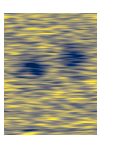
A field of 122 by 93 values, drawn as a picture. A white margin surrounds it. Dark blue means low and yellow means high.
Overall the values sit about 60% of the way up the scale. The grain runs across in streaks. There are two dips.
